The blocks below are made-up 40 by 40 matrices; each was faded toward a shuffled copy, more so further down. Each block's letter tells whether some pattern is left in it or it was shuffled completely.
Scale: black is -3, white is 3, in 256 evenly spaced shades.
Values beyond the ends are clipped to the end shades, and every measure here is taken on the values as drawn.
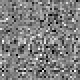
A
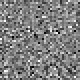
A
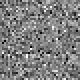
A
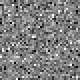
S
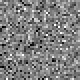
S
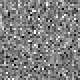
S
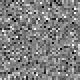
A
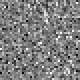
S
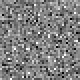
S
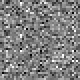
A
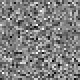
A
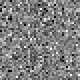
A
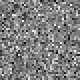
S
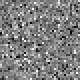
S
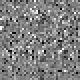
A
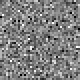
S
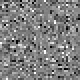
A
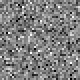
S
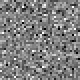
A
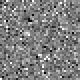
S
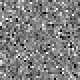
S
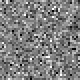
S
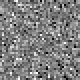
S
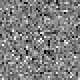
A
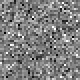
S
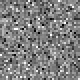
S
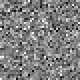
A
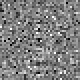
A
